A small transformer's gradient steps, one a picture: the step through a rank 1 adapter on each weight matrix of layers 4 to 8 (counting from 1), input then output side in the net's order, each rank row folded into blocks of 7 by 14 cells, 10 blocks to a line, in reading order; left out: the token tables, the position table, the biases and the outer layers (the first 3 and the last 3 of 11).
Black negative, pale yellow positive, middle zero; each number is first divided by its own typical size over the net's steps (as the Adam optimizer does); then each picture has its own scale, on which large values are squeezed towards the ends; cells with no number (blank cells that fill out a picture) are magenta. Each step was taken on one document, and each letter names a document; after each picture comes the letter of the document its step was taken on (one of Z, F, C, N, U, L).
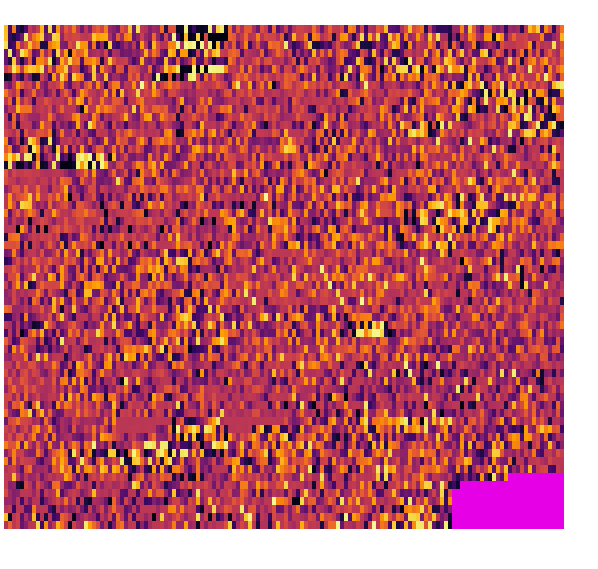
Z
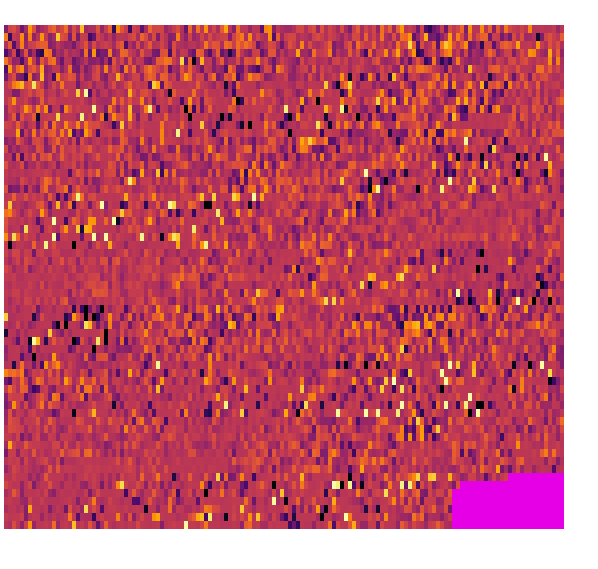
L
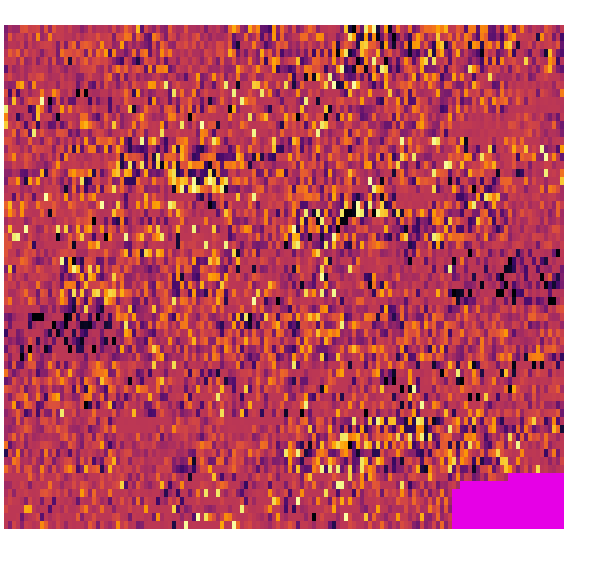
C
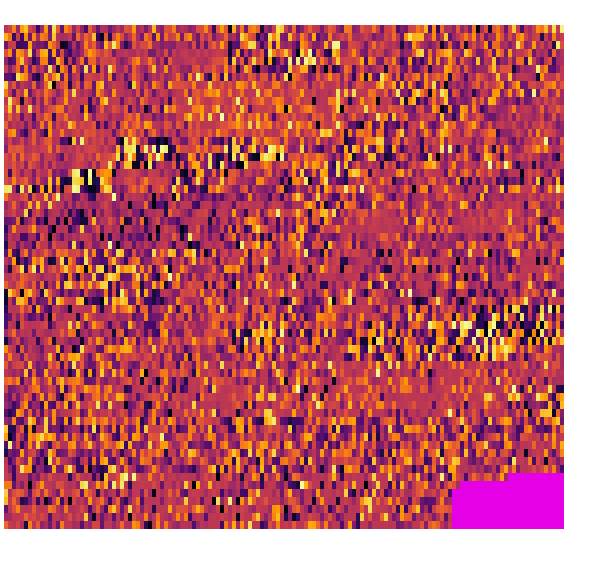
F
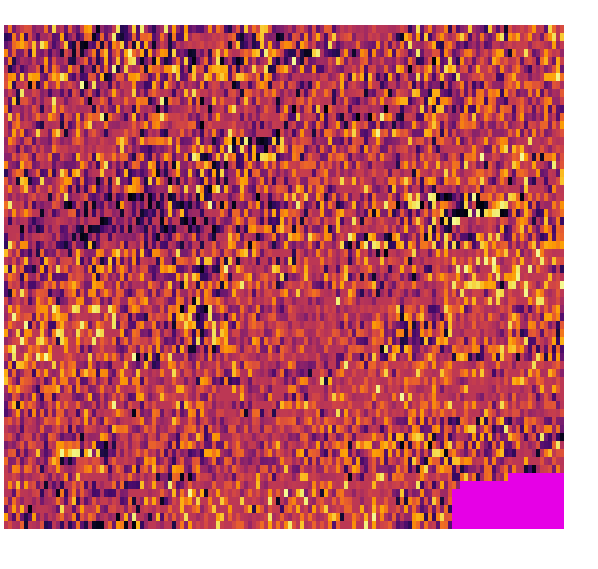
Z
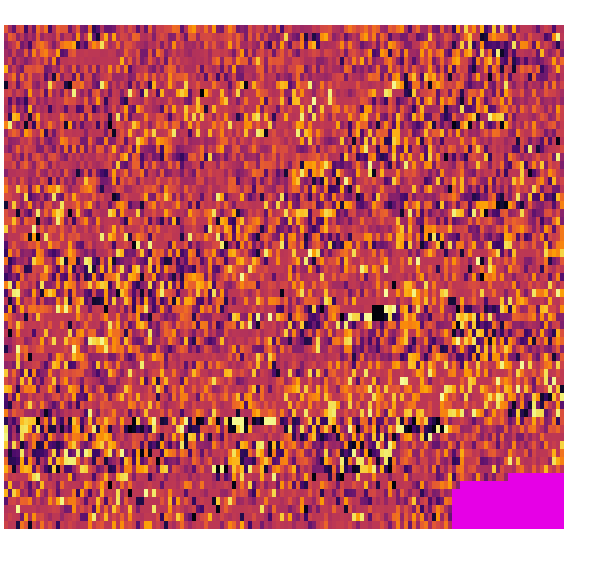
F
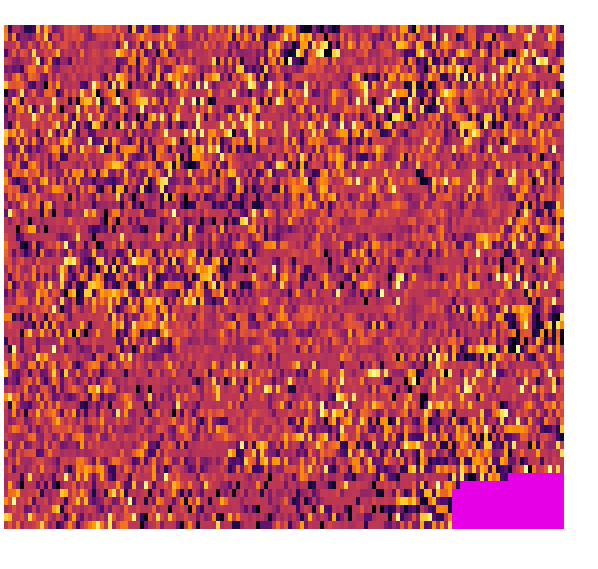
Z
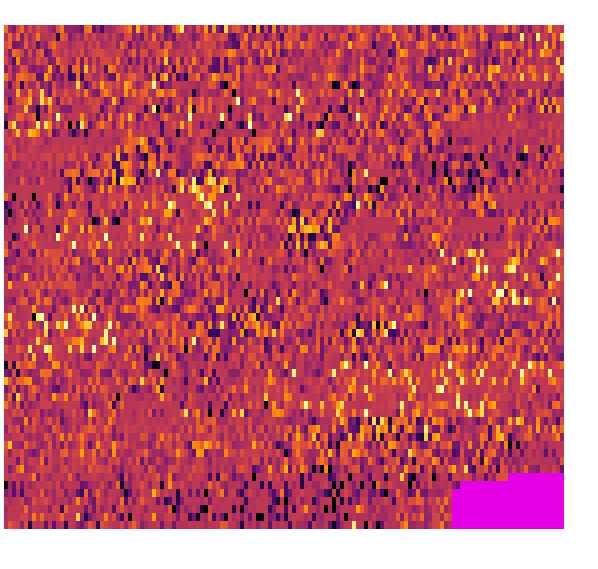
C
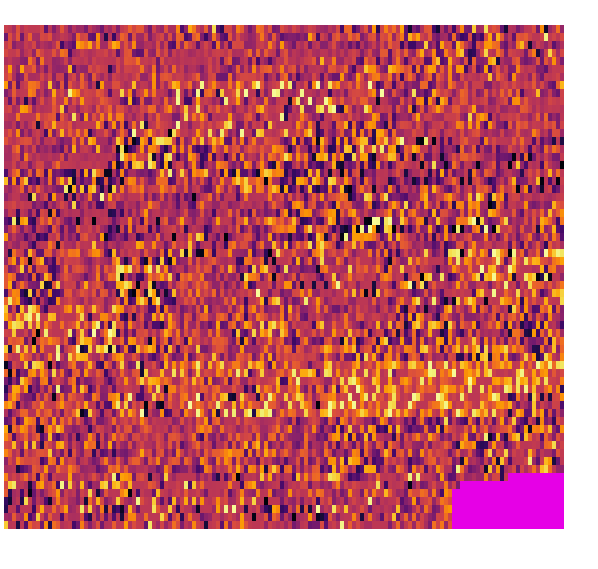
F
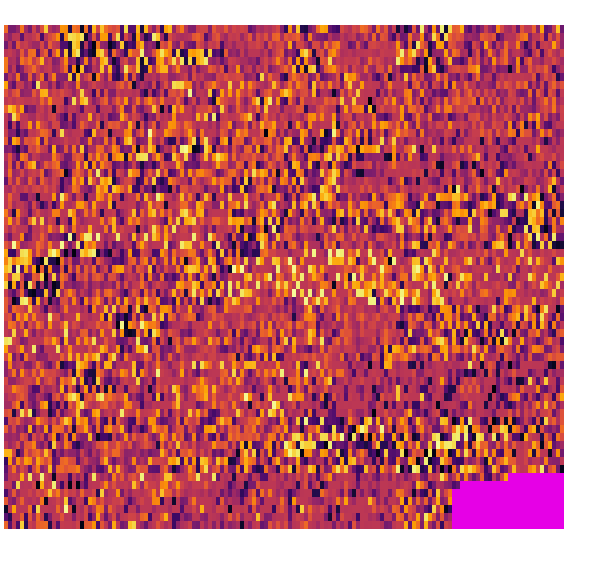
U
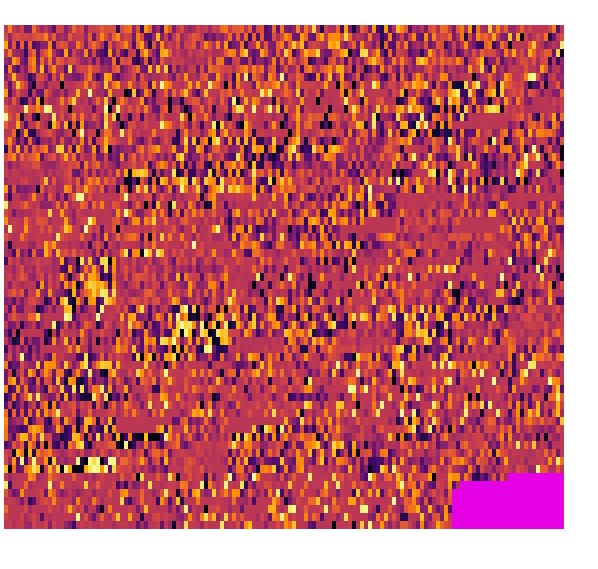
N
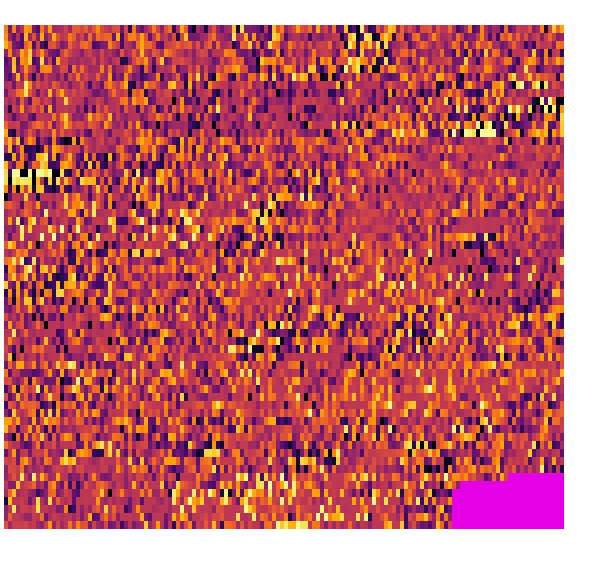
U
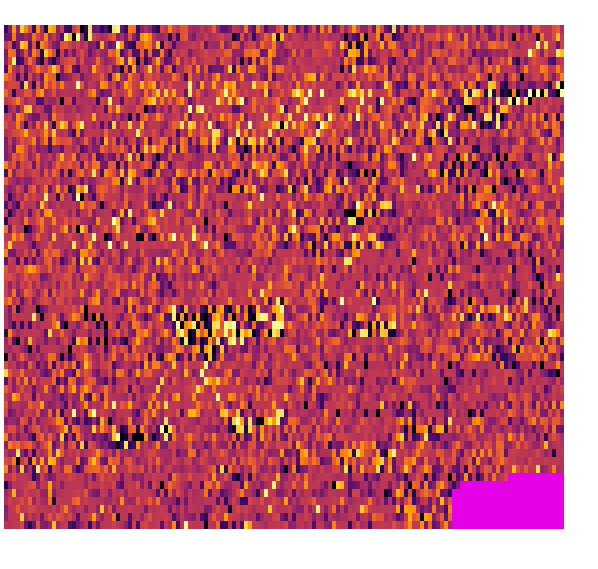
N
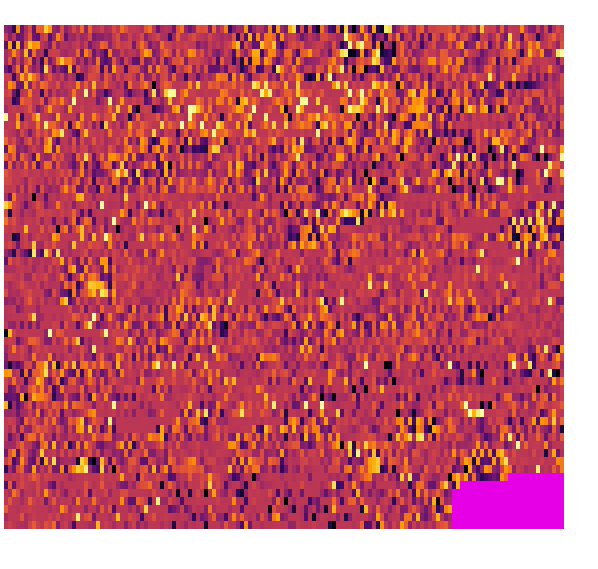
C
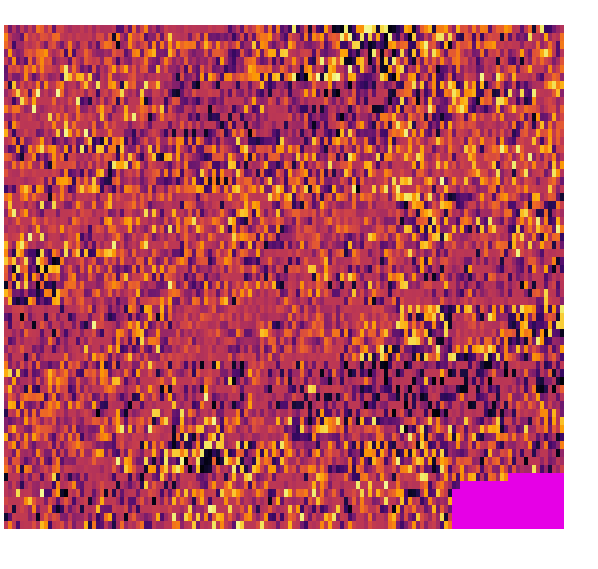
Z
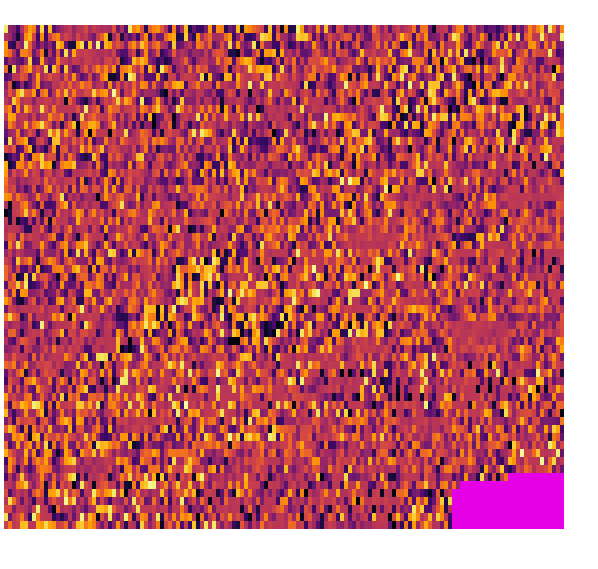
Z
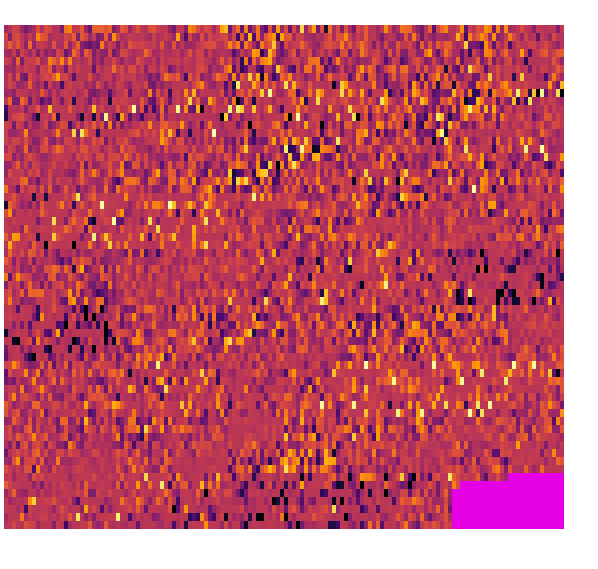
L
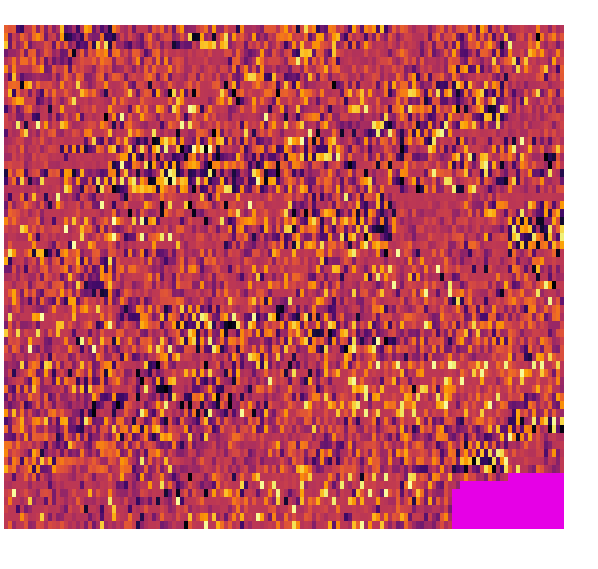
N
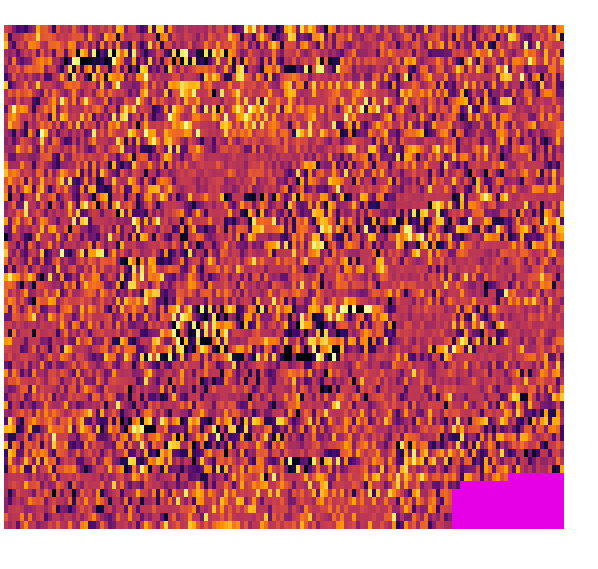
U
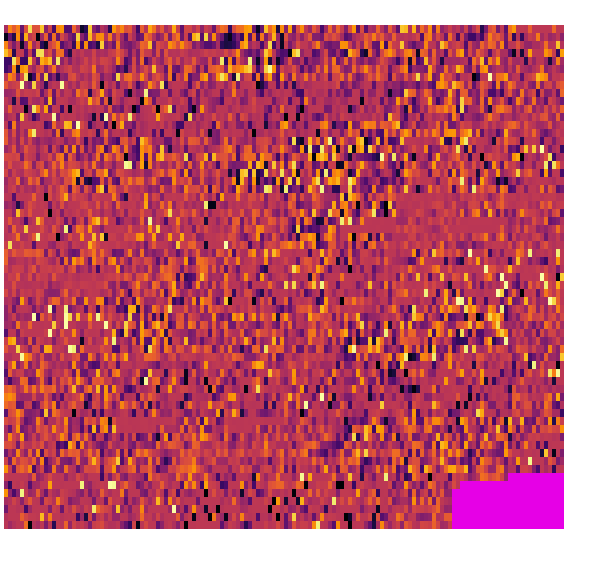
C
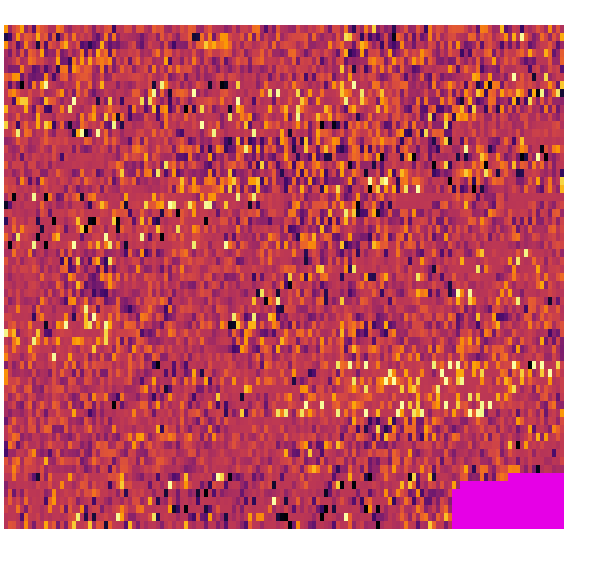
L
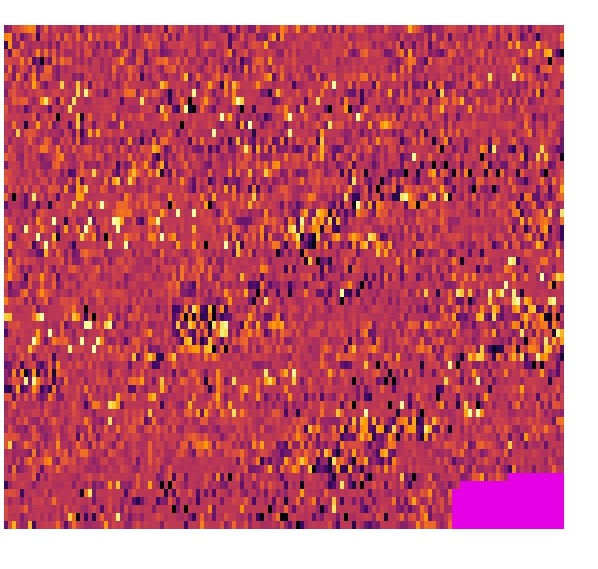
C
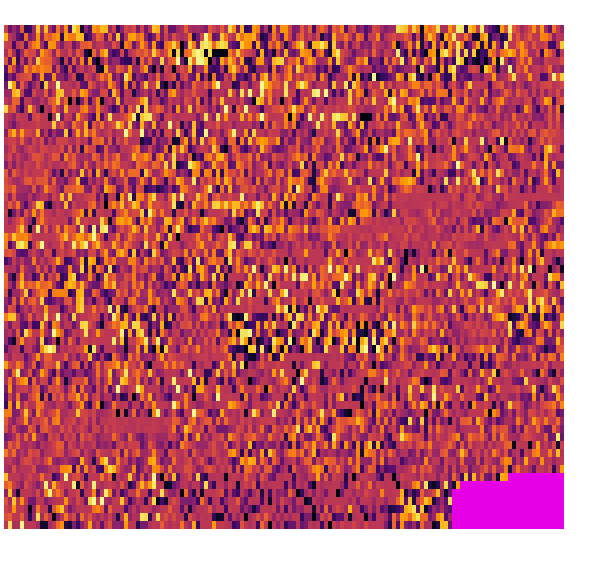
Z
